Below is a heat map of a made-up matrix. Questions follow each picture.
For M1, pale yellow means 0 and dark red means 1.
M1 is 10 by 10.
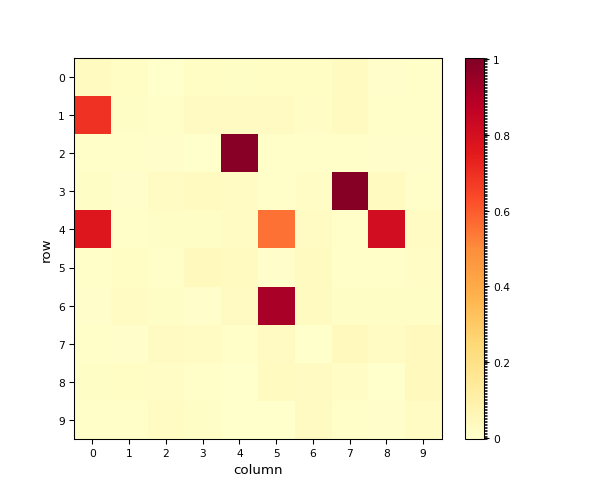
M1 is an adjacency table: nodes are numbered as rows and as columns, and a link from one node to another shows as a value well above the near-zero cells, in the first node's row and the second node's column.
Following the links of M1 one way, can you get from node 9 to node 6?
no
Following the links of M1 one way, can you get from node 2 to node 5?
yes
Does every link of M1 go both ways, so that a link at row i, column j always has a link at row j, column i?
no
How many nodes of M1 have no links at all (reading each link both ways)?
1
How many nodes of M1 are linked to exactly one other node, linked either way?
6
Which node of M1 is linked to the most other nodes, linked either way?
node 4
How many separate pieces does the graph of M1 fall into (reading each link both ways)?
3
